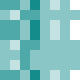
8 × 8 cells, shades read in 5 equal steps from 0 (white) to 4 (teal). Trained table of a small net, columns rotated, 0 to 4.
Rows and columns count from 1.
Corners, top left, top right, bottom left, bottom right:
3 0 3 0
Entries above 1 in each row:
6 7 6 6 7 8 7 6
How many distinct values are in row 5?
3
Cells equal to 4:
4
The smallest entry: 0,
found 4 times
